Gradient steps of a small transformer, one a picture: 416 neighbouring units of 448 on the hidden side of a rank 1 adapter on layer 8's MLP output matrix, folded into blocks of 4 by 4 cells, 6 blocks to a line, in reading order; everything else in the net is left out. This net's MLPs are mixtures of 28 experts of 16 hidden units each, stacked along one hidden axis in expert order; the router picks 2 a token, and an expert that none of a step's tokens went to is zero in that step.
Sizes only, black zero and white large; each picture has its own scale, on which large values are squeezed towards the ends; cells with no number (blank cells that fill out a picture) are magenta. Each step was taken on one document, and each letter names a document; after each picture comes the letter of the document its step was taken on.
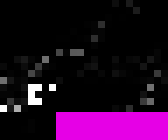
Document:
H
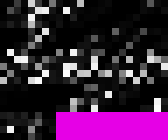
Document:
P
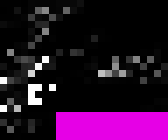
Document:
H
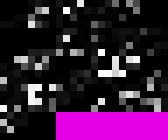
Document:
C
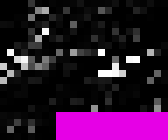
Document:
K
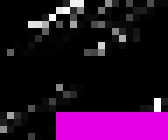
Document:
C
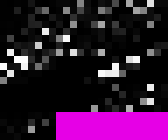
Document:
K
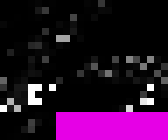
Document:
H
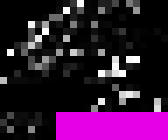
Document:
C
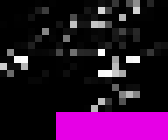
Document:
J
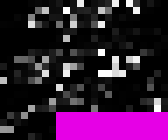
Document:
C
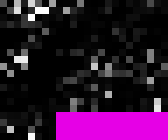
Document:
P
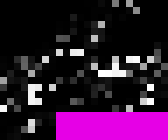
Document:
H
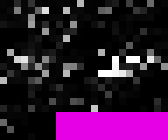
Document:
J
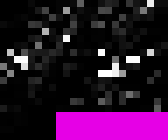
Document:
J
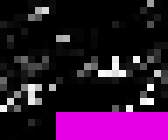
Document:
H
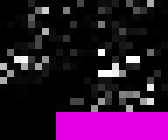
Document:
K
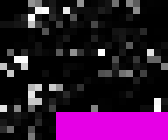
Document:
C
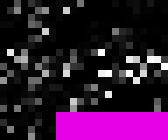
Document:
P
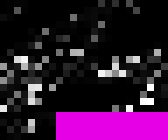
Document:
H
